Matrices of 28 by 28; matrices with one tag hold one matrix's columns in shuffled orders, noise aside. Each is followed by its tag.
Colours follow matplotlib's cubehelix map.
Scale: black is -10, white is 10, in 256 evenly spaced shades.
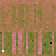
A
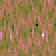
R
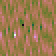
R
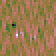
R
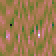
R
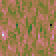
R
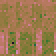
A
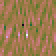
R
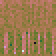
A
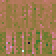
A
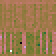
A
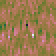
R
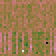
A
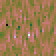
R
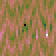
R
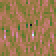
R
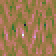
R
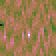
R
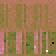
A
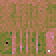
A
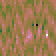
R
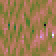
R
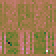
A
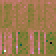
A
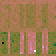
A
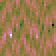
R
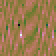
R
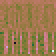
A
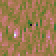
R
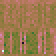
A
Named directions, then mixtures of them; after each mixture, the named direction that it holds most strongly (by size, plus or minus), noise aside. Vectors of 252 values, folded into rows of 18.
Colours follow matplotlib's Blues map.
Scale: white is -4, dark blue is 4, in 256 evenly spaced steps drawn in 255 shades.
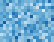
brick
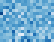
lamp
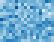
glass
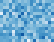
lamp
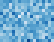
brick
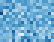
lamp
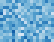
lamp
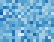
lamp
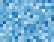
brick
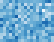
glass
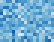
lamp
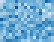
glass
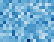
brick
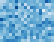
glass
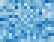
glass
